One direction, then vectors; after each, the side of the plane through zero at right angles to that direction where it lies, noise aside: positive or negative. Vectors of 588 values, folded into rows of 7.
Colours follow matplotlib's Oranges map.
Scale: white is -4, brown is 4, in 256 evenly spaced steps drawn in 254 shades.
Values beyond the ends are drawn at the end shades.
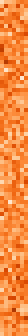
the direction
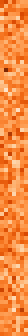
negative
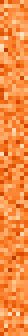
negative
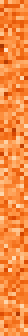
positive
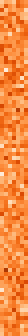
positive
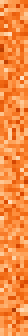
positive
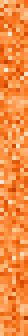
positive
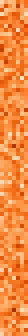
positive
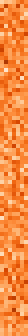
positive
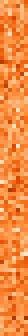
positive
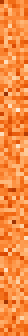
negative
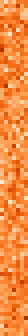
positive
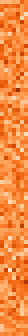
positive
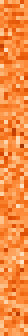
positive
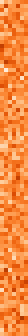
positive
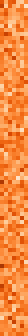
negative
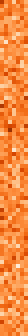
negative
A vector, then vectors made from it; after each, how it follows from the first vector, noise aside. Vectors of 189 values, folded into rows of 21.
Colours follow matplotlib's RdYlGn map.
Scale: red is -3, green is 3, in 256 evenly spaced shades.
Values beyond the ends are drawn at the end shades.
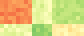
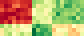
scaled up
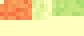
partly zeroed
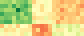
negated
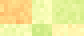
shrunk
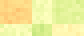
shrunk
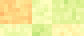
shrunk
